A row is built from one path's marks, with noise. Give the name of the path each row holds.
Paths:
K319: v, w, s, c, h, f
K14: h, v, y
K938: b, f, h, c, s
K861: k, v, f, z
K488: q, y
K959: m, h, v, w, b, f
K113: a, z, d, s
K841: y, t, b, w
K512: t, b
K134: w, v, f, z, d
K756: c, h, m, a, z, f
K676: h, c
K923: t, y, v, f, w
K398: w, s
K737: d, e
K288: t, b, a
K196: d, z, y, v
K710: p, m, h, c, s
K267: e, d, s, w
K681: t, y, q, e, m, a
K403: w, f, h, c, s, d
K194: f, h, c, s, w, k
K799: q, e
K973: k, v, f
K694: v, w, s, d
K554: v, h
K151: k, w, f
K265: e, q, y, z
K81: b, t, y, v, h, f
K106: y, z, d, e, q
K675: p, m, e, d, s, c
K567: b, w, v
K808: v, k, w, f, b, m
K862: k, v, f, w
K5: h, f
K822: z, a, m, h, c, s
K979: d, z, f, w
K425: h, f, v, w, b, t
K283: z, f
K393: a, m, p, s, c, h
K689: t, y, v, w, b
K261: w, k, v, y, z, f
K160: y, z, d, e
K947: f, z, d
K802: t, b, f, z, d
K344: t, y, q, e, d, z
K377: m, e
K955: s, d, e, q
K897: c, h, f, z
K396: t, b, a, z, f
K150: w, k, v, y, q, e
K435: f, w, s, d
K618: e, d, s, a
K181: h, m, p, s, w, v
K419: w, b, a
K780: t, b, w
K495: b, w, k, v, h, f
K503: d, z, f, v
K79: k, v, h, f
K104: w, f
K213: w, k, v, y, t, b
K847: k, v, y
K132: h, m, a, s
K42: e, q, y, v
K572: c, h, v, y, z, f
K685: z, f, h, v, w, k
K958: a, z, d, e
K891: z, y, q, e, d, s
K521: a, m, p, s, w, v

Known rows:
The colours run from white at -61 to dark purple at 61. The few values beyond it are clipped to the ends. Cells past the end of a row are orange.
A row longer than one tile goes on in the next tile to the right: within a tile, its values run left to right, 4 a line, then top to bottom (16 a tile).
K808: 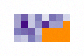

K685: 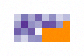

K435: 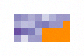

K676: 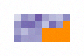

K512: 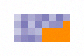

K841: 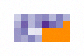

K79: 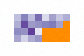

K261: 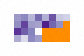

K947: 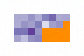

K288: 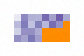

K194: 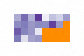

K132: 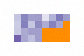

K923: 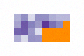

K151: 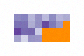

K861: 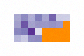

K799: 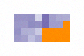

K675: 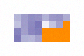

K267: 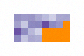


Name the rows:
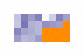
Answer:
K181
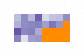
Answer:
K403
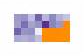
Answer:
K847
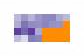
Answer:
K134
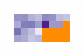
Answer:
K42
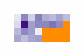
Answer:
K81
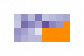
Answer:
K14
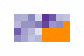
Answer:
K106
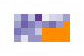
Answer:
K319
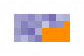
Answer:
K283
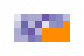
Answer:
K802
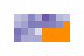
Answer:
K160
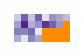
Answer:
K495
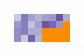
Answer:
K419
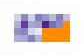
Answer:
K689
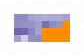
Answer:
K104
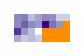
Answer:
K150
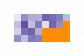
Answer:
K396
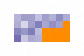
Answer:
K618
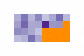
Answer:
K567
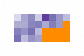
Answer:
K958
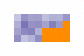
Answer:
K5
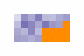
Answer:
K554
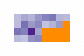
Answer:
K503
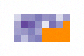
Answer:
K897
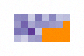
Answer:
K973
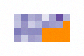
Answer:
K521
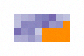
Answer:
K196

